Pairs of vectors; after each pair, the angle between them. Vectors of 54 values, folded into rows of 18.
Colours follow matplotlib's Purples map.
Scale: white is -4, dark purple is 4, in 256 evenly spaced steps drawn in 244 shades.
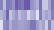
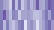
orthogonal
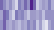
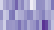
nearly opposite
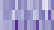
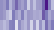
partly opposed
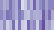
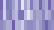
partly aligned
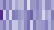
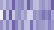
nearly opposite
